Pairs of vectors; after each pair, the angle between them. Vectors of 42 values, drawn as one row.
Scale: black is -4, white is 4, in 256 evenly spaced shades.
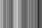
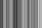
nearly opposite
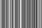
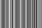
nearly parallel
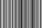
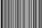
partly opposed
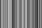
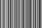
orthogonal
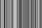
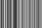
nearly opposite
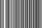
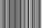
partly opposed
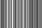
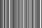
orthogonal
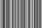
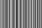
orthogonal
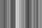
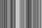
nearly parallel
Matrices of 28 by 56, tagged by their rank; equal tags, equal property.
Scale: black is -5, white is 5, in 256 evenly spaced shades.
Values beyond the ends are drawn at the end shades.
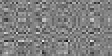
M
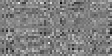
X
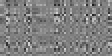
M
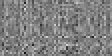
X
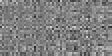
X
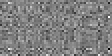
X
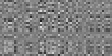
M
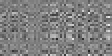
M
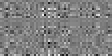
M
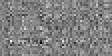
X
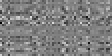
M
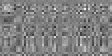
M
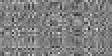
X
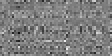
X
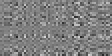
M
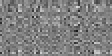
X
